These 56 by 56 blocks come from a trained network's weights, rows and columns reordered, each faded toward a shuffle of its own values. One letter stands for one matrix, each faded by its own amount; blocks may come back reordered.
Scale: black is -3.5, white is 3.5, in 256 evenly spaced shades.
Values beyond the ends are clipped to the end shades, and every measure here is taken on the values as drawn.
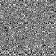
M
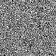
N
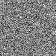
N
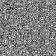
M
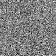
N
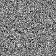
N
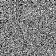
N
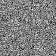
N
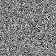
N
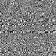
M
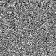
N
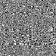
M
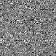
M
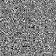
M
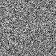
N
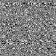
M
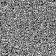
N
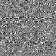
M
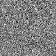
N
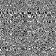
M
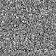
M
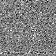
M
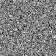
N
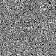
M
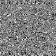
M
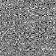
M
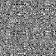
M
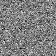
N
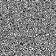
M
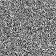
N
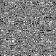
M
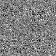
M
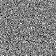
M
